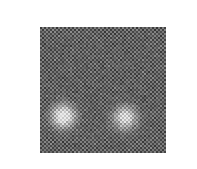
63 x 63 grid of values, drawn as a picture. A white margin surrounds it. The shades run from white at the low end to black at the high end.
Dips: two. Ninth with the lowest average: bottom left. Average level on the scale: 60%.
